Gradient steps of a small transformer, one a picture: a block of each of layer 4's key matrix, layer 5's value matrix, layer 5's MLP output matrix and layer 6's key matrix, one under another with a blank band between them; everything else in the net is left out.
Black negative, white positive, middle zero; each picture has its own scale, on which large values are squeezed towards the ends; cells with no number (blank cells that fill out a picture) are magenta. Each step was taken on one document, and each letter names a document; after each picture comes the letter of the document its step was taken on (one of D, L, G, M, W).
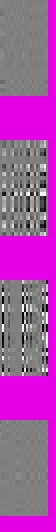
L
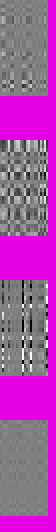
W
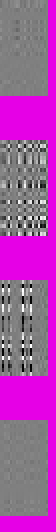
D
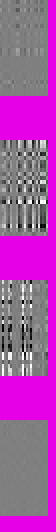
D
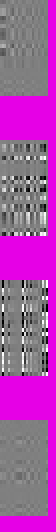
L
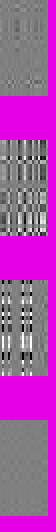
D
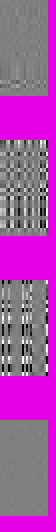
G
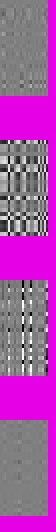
W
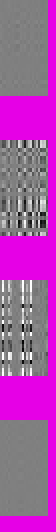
D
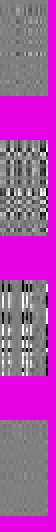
G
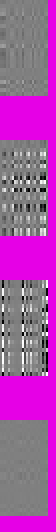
L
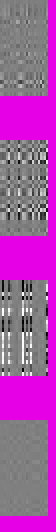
G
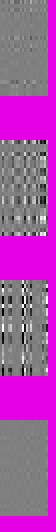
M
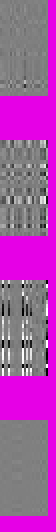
G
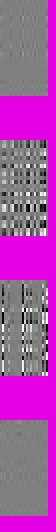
L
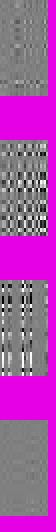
D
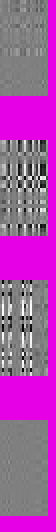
D
